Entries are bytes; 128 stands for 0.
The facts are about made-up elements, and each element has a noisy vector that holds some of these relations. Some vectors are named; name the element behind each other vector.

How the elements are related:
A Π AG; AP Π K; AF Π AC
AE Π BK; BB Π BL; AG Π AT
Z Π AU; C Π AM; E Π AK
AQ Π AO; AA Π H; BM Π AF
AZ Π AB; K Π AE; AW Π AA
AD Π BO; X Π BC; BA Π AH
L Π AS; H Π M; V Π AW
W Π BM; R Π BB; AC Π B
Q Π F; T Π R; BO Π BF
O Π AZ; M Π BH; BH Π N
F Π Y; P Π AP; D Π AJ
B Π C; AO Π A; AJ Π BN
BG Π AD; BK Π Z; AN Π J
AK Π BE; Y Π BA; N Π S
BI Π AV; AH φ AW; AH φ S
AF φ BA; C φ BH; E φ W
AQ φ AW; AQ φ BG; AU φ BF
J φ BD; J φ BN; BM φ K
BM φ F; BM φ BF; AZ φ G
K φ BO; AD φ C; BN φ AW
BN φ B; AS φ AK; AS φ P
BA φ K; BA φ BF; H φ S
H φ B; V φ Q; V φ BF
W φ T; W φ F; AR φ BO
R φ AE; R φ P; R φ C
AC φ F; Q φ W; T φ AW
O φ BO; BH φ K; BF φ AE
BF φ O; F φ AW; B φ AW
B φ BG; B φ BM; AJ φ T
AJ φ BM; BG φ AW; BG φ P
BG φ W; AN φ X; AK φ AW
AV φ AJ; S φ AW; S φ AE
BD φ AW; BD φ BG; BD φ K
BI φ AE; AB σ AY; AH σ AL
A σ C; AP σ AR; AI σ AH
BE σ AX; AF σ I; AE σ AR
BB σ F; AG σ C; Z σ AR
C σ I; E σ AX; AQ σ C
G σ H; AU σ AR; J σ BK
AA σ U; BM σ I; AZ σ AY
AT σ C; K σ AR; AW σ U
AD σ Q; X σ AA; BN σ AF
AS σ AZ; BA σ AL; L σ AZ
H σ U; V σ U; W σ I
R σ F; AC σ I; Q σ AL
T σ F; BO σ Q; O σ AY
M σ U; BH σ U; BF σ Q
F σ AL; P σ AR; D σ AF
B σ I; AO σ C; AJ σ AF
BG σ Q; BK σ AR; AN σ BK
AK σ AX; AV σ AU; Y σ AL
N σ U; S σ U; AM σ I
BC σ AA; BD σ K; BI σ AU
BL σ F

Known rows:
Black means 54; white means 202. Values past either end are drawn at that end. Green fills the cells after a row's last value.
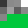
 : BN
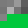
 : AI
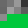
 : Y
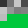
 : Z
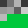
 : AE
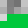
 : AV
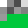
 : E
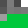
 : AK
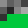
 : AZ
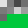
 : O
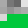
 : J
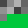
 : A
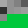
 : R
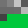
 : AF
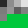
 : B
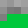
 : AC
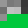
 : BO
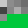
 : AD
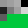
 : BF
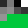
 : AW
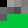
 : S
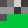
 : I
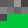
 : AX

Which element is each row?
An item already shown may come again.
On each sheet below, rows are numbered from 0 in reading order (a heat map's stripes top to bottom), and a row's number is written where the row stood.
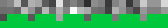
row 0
AF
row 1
BH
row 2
K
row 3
N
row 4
G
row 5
AJ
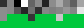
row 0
AW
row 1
H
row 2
BI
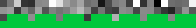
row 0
I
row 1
BN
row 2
BM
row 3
AA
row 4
T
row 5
AW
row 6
F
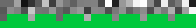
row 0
AL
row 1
BK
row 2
AS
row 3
T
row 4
B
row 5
E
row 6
AU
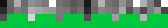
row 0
AH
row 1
BD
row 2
L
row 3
AH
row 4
AQ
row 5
BG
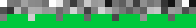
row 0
Q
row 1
BD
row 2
O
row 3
BA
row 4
AX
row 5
BO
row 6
AM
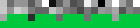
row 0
AR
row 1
C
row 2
M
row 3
V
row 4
W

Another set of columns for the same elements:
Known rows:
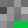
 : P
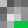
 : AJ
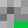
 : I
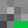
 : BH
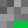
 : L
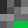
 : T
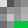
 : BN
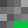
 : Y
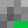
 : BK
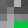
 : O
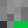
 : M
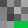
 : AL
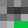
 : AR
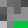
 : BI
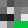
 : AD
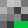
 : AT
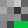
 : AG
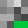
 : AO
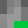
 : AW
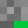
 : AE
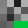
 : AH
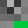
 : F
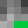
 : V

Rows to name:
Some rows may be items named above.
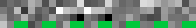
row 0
Q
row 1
AU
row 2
G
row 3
G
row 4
BD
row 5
C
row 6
H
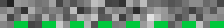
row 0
BO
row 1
Z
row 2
Q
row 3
AQ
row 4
BO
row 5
AJ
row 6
BA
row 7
BI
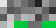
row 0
AF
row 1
BO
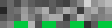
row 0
R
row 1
BG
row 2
BF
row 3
AM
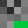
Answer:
F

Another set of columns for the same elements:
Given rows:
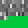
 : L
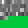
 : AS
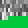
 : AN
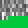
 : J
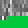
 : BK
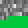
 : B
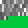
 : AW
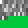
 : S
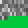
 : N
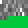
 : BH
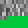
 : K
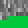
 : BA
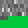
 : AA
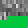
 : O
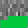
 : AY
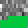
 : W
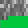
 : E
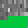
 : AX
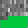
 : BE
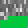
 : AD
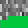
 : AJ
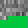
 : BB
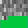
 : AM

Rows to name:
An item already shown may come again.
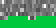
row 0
AS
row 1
AF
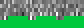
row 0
Q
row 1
BD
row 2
AZ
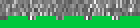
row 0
H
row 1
BD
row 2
I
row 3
AU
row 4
BO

